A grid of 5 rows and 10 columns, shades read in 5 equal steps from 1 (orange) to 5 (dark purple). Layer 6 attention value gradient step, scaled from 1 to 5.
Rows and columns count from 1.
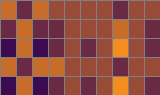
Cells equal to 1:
2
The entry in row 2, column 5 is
3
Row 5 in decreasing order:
5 5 4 4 4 3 3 3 2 1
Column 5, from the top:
3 3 3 3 3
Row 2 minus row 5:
-1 0 -1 0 0 -1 0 1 0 0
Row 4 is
2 4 2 2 3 3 3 4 3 3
